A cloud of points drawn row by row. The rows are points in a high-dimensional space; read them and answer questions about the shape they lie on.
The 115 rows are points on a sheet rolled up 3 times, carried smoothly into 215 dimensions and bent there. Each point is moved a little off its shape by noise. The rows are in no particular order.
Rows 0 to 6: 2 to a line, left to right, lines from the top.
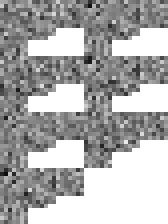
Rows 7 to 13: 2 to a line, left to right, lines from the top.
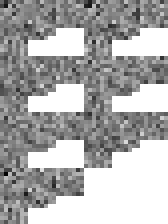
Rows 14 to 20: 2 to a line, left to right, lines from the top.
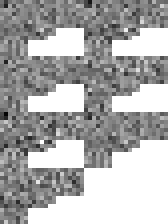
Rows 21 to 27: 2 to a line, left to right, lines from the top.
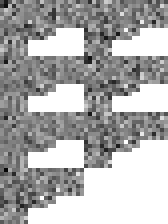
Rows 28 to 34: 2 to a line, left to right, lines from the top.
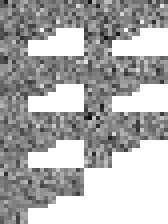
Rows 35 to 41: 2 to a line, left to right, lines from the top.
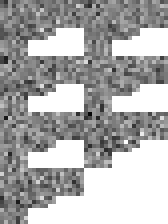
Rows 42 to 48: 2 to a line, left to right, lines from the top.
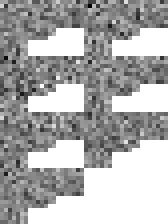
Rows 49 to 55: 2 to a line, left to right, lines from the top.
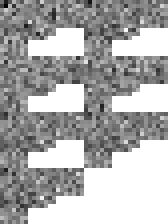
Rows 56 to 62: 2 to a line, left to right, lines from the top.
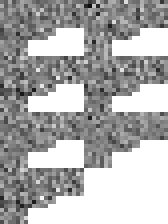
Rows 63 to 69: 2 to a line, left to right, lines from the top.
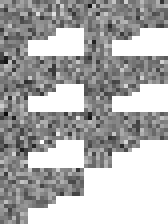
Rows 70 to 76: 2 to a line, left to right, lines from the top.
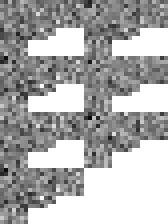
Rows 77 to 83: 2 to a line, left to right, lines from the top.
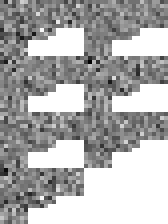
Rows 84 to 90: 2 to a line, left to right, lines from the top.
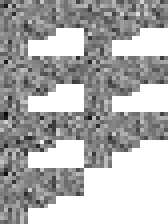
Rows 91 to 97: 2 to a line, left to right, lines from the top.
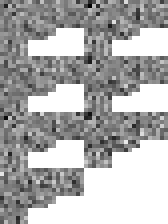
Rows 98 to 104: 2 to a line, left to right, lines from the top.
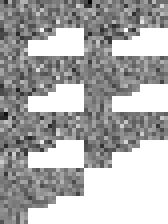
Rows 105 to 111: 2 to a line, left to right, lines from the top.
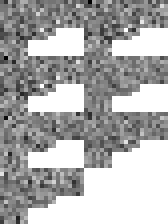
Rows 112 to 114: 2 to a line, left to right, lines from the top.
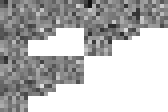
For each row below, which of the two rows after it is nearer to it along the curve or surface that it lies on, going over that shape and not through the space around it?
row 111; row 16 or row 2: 2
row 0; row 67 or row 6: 6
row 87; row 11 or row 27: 11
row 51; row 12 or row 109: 109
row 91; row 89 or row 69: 89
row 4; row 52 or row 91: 91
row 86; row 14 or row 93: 93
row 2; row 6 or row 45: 45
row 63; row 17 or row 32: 17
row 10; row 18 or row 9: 18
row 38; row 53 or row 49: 49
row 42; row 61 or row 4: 4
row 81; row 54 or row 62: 62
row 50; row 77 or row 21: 21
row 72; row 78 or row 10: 10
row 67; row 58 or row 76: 76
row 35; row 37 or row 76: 37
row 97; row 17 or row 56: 17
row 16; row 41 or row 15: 15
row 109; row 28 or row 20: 20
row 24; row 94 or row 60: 94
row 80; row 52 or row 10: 10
